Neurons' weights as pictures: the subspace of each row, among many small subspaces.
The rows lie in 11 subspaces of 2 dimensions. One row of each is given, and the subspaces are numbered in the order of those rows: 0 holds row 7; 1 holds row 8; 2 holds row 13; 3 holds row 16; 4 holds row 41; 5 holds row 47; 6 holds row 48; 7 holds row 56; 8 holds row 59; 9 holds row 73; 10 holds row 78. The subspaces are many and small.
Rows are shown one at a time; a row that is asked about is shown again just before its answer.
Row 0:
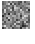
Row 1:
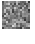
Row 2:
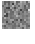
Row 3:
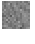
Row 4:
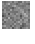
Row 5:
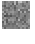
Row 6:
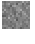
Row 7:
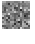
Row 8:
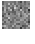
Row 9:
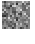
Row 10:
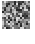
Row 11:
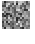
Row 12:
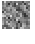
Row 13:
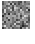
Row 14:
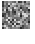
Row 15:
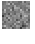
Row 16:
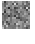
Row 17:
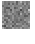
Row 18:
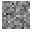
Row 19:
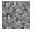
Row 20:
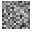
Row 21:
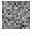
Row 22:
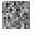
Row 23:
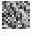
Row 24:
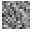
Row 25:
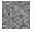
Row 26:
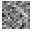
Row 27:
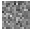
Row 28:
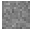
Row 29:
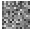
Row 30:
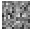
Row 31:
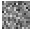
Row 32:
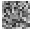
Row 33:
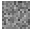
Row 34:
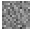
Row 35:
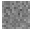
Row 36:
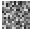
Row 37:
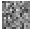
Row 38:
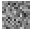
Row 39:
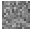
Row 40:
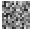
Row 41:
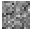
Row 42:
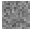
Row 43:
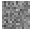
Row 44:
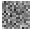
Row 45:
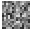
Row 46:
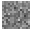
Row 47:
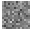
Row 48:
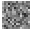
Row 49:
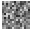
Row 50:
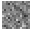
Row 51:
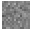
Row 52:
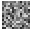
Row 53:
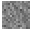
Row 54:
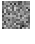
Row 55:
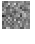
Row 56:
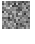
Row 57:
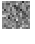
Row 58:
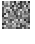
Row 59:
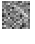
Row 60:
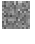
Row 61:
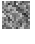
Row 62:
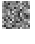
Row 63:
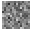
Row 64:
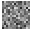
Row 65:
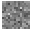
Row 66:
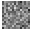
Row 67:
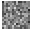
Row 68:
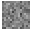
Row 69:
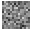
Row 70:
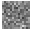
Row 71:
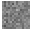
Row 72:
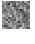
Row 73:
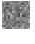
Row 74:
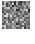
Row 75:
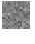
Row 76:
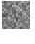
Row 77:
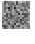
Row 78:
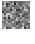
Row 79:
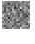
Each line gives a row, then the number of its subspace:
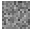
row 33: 0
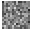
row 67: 6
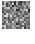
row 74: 10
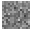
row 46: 0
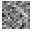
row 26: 8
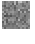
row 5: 0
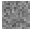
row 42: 4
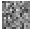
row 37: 5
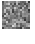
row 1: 4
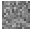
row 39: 4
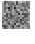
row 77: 6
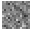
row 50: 2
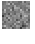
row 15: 2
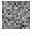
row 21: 7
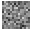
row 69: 7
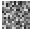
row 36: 10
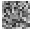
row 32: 4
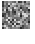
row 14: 6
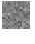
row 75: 0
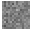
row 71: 5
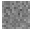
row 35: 9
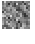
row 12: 2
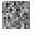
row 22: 5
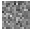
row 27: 1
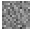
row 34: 3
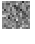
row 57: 7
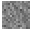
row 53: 3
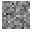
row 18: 4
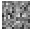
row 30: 9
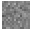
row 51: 6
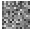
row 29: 5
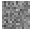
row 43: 5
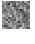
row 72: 3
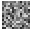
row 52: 10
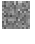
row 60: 0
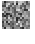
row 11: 1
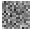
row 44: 8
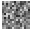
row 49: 9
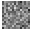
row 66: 1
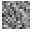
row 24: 3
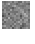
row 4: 8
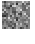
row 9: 7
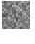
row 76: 7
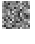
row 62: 5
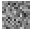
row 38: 6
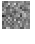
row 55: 6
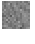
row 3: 3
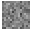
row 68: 5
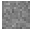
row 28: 4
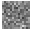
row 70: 7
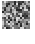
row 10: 1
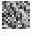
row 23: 3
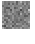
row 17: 10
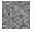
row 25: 8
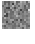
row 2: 9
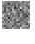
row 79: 1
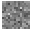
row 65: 0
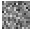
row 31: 2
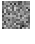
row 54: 2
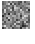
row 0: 2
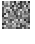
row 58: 9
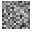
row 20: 8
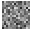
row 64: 3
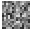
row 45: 9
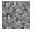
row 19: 10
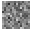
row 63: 1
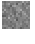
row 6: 7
